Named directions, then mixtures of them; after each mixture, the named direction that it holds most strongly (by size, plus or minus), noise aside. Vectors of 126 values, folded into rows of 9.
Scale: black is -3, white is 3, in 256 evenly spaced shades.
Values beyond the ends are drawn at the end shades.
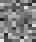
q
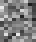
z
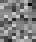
z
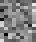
q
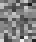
q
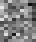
z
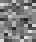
q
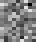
q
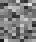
q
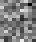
z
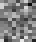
q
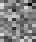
q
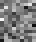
q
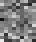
q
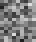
z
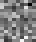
q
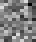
z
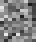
z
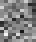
z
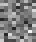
q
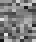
q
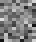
q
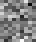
z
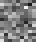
q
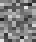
q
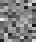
q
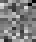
q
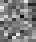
z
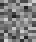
q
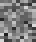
q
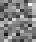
z
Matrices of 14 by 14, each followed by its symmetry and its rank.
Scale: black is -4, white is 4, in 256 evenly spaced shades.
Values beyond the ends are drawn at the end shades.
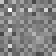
symmetric, rank three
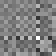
symmetric, rank two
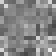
symmetric, rank three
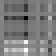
neither, rank one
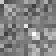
symmetric, rank three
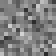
antisymmetric, full rank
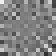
symmetric, rank three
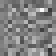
neither, rank three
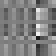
neither, rank one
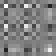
symmetric, rank two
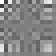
symmetric, rank two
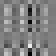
neither, rank one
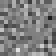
antisymmetric, full rank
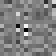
neither, rank three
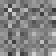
symmetric, rank two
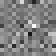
neither, rank three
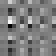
neither, rank one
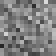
antisymmetric, full rank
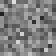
antisymmetric, full rank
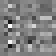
neither, rank three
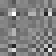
symmetric, rank two
